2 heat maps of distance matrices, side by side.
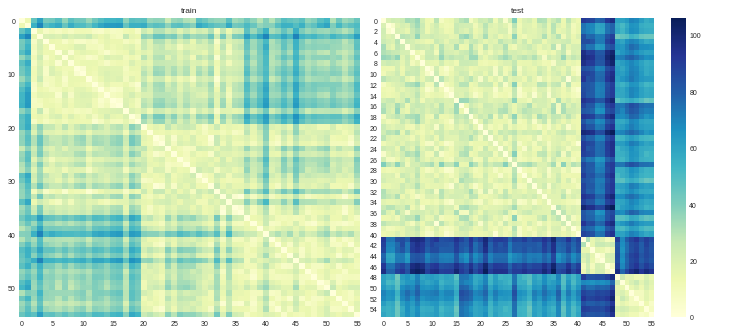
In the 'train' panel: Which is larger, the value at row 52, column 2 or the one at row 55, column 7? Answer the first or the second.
the second
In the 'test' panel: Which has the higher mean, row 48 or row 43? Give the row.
43
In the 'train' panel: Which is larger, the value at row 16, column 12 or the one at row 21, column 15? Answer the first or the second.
the second
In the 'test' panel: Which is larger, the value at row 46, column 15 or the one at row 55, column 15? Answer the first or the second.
the first
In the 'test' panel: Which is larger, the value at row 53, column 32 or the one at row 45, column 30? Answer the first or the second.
the second
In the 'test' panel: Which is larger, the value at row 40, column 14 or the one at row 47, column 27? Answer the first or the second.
the second
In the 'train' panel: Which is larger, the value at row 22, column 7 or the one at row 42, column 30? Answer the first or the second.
the first
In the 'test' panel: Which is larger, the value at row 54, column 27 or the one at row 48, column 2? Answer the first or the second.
the first
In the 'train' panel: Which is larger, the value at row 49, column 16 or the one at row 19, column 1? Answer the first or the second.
the second
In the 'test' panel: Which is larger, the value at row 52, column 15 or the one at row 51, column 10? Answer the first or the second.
the second
